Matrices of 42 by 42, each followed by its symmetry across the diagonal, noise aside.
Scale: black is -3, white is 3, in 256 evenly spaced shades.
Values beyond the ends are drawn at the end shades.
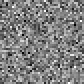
neither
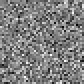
antisymmetric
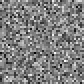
antisymmetric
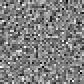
antisymmetric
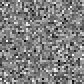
neither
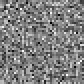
antisymmetric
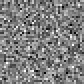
antisymmetric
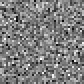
neither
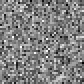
neither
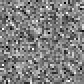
antisymmetric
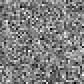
antisymmetric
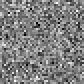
neither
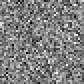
neither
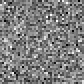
neither
